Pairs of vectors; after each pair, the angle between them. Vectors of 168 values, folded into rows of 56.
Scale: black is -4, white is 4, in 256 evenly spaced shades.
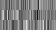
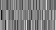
orthogonal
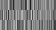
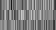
partly aligned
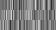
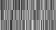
partly aligned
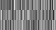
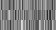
partly aligned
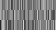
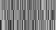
nearly parallel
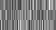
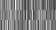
partly opposed
